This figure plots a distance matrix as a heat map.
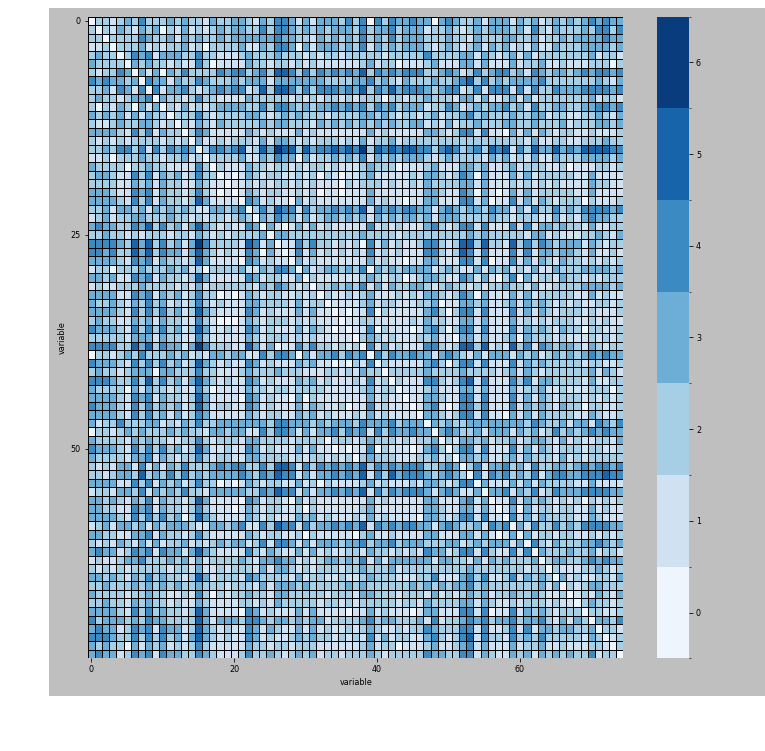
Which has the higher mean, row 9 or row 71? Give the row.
71
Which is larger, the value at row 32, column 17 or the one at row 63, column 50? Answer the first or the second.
the second
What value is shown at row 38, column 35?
2
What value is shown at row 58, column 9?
2
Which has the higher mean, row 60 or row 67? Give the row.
67
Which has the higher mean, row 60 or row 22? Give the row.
22
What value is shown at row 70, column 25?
2
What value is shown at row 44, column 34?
1
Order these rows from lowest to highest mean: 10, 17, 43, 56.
43, 17, 56, 10
